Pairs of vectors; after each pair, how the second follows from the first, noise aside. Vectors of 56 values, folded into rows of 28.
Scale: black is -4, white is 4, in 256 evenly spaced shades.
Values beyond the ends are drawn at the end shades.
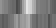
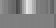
partly zeroed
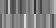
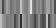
reversed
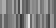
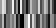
scaled up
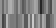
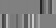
partly zeroed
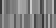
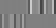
partly zeroed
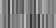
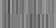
shrunk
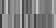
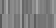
shrunk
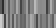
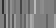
partly zeroed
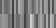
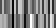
scaled up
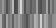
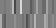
partly zeroed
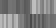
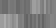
shrunk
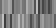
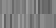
shrunk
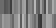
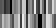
scaled up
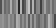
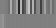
partly zeroed
